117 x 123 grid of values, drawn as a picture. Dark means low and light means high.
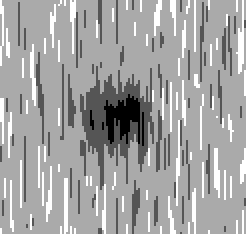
Grain: streaks running down. Dips: one, in the centre. Ninth with the lowest average: centre.
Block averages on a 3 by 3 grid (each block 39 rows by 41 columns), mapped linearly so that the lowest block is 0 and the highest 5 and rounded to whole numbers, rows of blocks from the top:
545 / 405 / 545
